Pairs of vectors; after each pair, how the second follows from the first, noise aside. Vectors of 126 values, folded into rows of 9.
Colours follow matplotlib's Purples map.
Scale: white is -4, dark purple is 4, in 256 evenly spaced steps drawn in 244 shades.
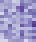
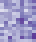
wrapped around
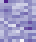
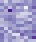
wrapped around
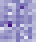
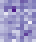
wrapped around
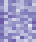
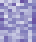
reversed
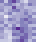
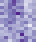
reversed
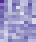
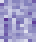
wrapped around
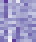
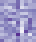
wrapped around
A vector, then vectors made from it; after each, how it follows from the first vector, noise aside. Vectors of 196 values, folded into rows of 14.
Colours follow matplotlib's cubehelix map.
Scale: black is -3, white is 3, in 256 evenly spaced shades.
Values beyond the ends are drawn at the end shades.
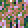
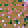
partly zeroed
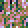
reversed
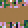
partly zeroed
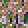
wrapped around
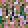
wrapped around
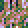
reversed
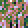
copied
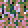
wrapped around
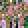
copied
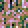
reversed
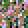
copied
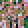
copied
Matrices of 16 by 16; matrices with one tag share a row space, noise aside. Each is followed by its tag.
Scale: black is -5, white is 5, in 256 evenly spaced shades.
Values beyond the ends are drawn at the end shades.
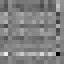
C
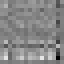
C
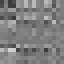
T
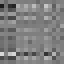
T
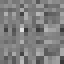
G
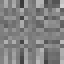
G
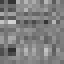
T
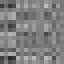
T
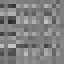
T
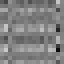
C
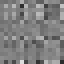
G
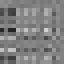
T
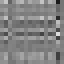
C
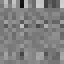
G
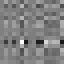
G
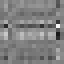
C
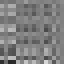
T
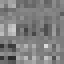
T
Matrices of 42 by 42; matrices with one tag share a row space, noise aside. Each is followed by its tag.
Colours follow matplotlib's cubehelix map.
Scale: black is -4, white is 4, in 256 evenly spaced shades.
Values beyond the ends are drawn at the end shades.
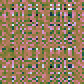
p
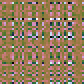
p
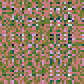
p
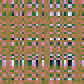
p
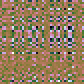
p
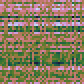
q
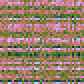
q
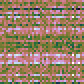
q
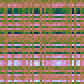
q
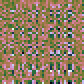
p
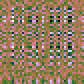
p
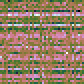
q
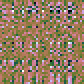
p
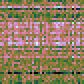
q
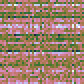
q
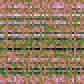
q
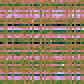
q
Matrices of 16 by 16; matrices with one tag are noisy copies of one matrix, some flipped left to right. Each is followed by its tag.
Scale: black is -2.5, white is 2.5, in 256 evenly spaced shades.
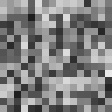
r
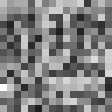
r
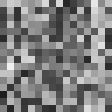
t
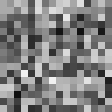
r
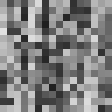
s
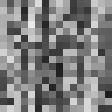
s
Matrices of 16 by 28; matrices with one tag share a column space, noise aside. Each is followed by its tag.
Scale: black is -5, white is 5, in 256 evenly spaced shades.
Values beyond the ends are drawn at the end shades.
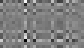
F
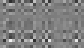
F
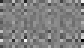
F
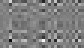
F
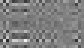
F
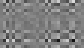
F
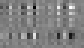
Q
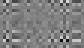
F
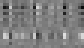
Q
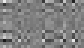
F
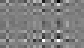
F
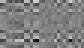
F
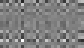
F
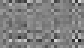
F
